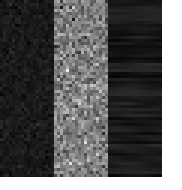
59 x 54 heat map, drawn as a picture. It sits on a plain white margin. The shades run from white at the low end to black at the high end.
The table splits into one row of 3 panels. Panel 1,1: very high, fine-grained, faint in contrast. Panel 1,2: middling, fine-grained, strong in contrast. Panel 1,3: very high, streaked across, faint in contrast.
